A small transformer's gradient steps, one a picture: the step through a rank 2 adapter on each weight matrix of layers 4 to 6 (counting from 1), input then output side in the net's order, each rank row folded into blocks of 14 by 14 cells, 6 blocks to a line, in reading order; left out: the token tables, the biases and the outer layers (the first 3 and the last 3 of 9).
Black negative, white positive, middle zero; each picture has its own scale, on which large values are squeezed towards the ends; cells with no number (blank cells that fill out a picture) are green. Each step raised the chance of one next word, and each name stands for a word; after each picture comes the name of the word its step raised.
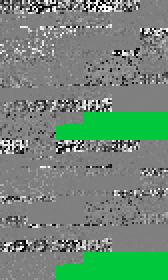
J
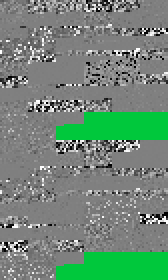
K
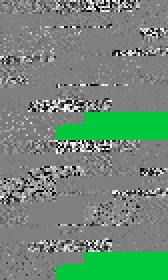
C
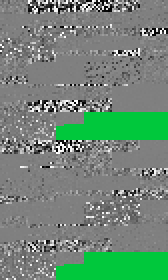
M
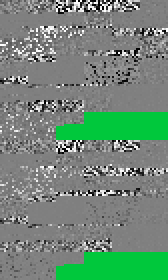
J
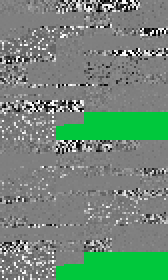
K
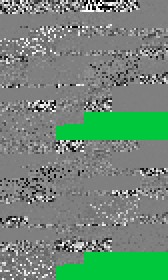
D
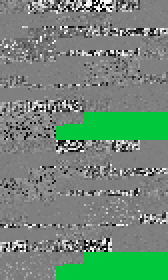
D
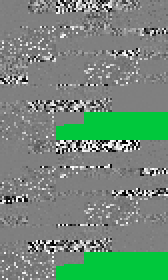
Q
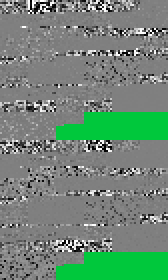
C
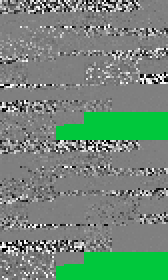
Q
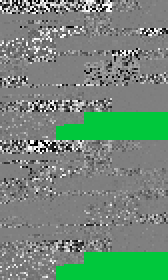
K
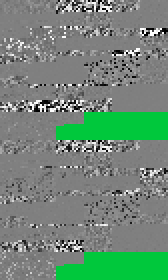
K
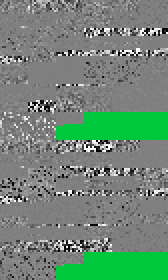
C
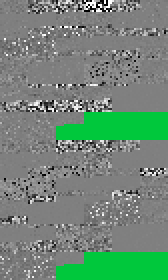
D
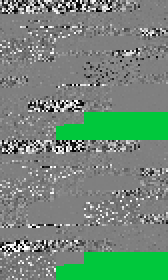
M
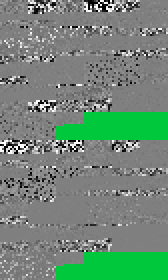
D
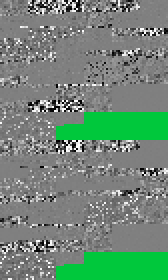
M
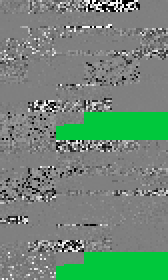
D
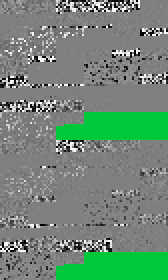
J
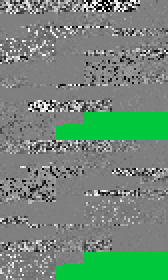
D
